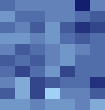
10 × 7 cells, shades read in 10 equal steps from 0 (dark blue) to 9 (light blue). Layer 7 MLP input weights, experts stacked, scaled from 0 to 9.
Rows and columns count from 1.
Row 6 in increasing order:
3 3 4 4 4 5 6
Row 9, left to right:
3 7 2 9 5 5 3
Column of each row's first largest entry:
2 1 4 1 5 5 4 2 4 7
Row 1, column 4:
5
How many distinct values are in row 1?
3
